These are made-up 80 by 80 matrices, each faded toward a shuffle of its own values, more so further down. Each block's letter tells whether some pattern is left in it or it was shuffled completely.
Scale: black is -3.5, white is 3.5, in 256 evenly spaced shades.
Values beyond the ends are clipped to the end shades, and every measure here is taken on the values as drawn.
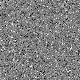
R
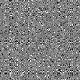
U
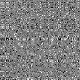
U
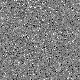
R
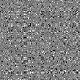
U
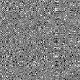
U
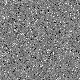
R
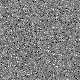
R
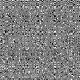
U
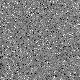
R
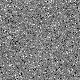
R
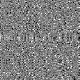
U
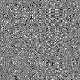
U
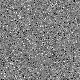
R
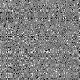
U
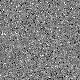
R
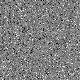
R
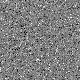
R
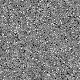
R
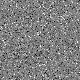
R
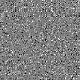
U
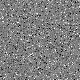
R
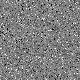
R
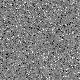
R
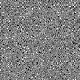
U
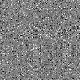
U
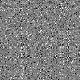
U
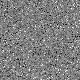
R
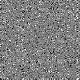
U
